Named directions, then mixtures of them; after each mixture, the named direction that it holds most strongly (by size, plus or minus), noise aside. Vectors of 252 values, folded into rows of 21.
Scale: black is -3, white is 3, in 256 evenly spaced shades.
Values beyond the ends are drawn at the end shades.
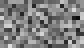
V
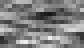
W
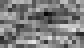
W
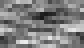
W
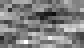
W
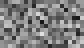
V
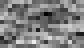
W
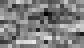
W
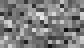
V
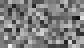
V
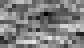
W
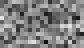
V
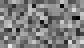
V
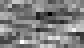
W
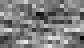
W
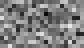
V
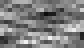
W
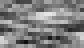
W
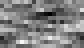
W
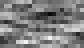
W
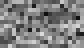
V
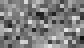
V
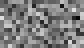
V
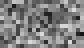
V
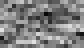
W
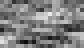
W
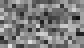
V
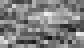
W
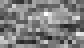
W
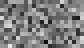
V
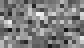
V
